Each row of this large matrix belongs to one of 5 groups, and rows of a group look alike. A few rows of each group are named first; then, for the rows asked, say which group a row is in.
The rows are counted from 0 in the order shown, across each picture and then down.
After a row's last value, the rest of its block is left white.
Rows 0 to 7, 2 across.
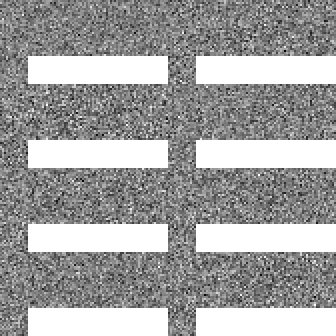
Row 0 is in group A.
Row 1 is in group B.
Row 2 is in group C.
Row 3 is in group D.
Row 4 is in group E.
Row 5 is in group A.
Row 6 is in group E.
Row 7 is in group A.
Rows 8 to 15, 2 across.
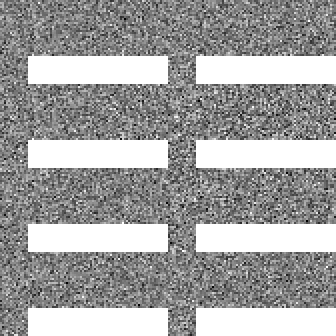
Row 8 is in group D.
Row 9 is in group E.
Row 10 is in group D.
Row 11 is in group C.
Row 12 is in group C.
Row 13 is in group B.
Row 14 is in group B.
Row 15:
E
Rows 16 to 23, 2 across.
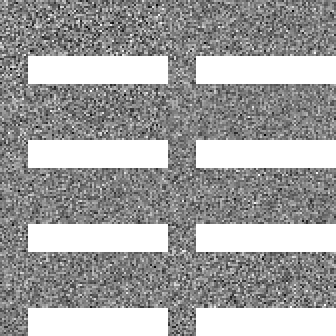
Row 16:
E
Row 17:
A
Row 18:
A
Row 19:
C
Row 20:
C
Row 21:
B
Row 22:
C
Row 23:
C
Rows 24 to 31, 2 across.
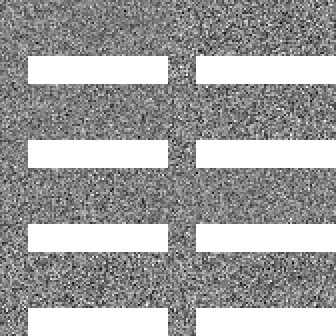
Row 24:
A
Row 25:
E
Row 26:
B
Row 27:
D
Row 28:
B
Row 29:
D
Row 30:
A
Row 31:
A
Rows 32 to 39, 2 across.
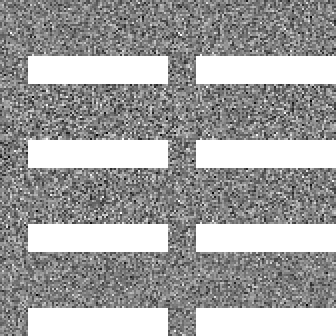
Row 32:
D
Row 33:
D
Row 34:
C
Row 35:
D
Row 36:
A
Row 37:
D
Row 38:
A
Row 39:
B
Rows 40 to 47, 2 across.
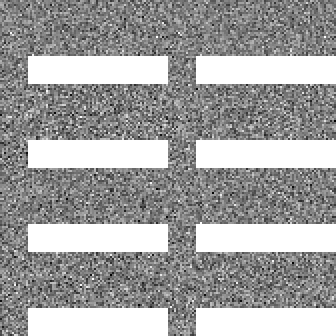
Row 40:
D
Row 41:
D
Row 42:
C
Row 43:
D
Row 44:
B
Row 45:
D
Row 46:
B
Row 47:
A
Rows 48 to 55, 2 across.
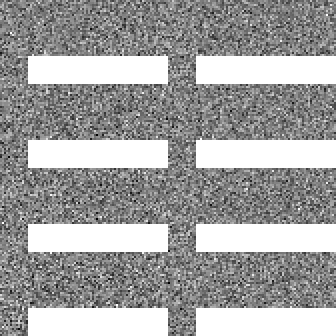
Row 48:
D
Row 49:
E
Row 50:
C
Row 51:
D
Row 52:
A
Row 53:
E
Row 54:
E
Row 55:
C
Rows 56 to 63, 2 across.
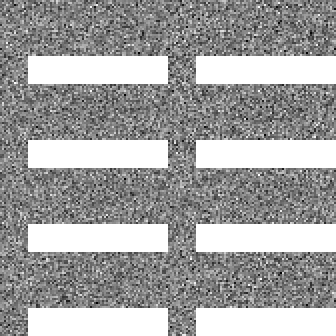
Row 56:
B
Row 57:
B
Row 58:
A
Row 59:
A
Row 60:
A
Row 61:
A
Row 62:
C
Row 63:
B
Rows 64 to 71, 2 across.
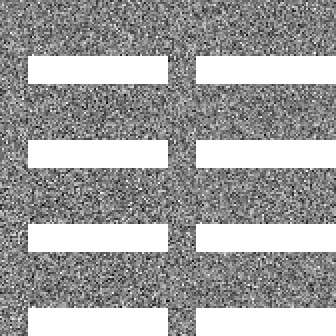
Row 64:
D
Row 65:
A
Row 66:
A
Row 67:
A
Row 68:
E
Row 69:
D
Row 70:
E
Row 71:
B
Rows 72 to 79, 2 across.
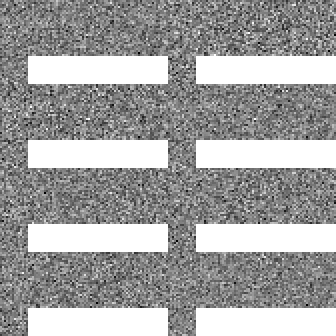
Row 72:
B
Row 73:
C
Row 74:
B
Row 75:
B
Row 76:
D
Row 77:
C
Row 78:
C
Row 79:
B
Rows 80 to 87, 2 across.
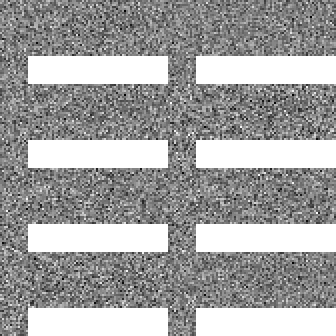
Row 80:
A
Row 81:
D
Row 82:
A
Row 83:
A
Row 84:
B
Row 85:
B
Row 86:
E
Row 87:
A
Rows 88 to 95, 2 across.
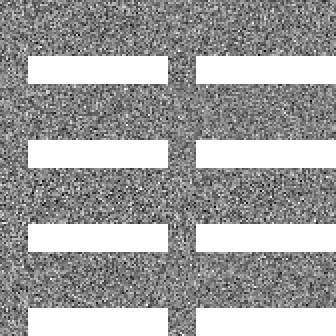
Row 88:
A
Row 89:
C
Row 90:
C
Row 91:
D
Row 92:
E
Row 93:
A
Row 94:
A
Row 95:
B
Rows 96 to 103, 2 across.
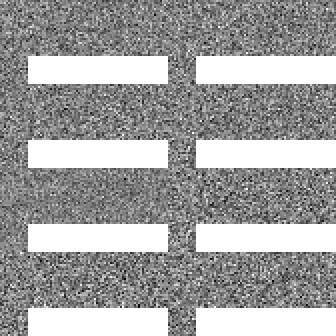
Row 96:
C
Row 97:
A
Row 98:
D
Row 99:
E
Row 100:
A
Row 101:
E
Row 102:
D
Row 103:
C
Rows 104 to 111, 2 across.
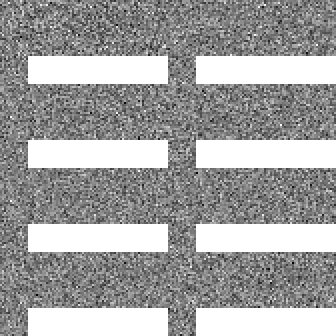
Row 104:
A
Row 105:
B
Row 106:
D
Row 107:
E
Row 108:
D
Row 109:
D
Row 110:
A
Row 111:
A
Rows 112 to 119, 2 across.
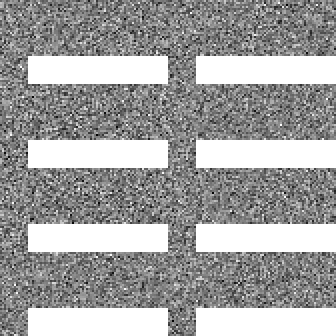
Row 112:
D
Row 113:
B
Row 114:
C
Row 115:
E
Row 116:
E
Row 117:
D
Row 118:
B
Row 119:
C
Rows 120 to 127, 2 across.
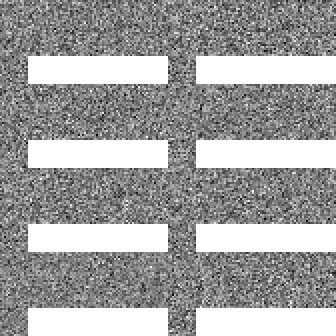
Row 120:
C
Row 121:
C
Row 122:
A
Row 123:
E
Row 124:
C
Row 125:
C
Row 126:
B
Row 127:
D
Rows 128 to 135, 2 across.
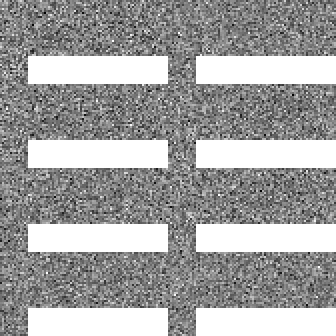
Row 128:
E
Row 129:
D
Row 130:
E
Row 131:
A
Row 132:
C
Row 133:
A
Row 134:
C
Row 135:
B
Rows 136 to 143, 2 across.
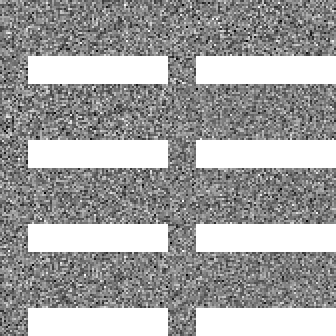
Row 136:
C
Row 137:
B
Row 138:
C
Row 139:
D
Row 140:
D
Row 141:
B
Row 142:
C
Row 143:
C
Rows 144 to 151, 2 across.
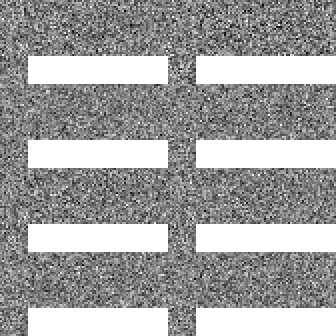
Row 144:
A
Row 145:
E
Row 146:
C
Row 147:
E
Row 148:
A
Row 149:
A
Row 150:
E
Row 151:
E
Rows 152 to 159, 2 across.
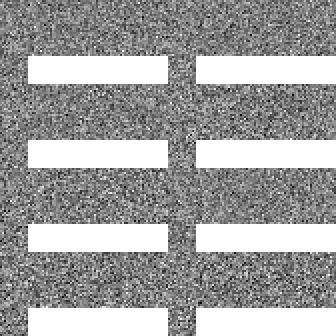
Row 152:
D
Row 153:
E
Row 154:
B
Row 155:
A
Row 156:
D
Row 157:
D
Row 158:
C
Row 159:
E
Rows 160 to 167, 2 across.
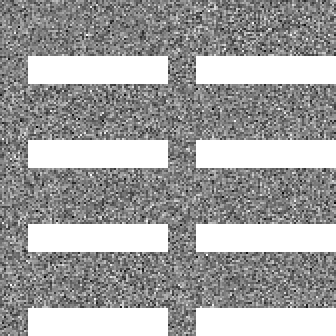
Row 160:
B
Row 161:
C
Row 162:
A
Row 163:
D
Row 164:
A
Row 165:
C
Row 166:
D
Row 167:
D
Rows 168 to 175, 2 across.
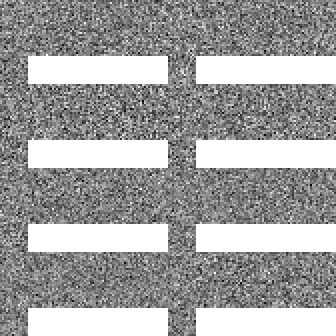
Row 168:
C
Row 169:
A
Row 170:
D
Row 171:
C
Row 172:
E
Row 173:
D
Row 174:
A
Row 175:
C
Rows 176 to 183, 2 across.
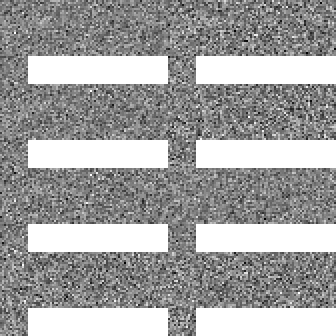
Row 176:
B
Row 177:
B
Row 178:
B
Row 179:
D
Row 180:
B
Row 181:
C
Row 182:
A
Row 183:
E
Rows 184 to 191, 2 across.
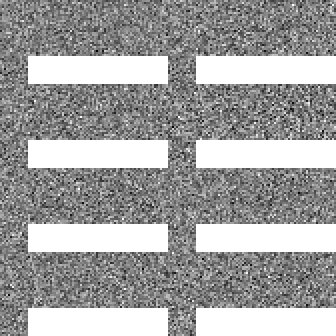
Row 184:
C
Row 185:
C
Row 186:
C
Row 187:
D
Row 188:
E
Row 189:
A
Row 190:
D
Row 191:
E
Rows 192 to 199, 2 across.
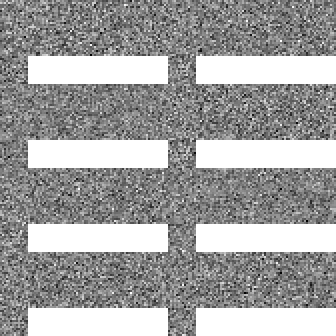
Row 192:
C
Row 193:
E
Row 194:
C
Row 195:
E
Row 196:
E
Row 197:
B
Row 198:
E
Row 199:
B
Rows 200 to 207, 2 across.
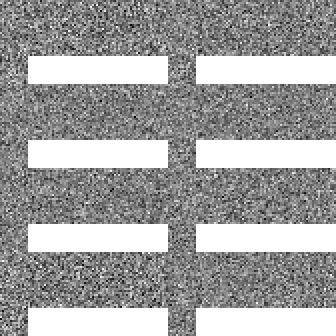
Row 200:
A
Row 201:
E
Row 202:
A
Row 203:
E
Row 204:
B
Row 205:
C
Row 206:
E
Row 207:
D
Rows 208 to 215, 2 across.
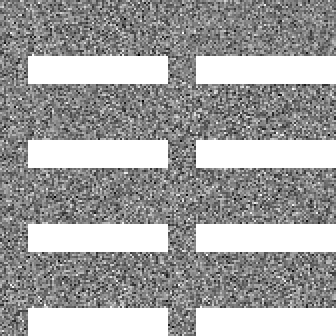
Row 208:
D
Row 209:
B
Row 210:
D
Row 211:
C
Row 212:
C
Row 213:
B
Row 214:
D
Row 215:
D
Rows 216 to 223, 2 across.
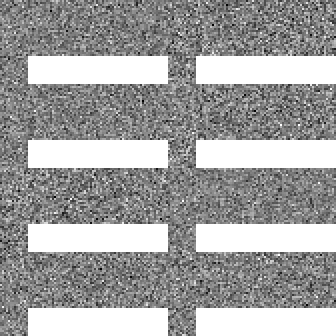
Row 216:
B
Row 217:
D
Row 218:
D
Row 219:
E
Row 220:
C
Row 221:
B
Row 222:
A
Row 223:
B
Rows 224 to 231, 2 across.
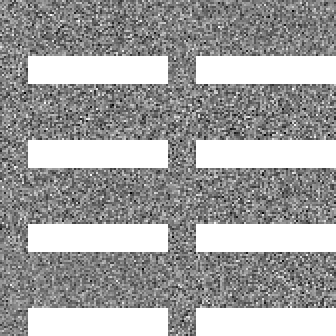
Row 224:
E
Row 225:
A
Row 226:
B
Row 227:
C
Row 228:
A
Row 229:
C
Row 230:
D
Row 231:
D
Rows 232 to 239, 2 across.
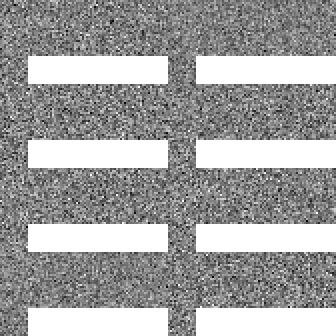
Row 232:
B
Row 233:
C
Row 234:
D
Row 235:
E
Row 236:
A
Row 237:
B
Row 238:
C
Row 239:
D
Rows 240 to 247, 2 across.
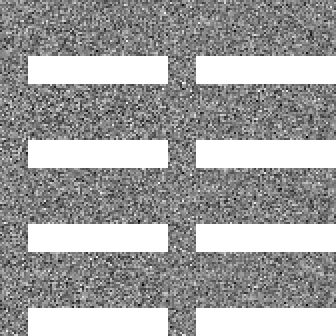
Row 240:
C
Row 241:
B
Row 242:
E
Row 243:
B
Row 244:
E
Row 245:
B
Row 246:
B
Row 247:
B
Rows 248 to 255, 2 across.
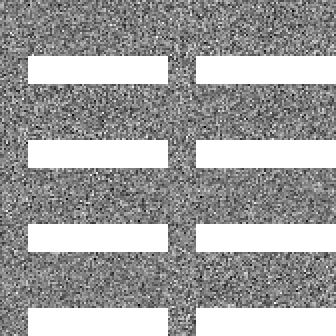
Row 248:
D
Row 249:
A
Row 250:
A
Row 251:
A
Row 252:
B
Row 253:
B
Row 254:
B
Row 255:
E
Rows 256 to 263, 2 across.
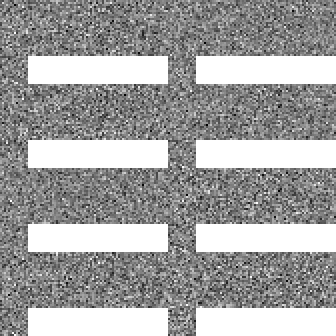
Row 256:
B
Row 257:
A
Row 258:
A
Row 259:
B
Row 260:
D
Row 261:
B
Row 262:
B
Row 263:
E
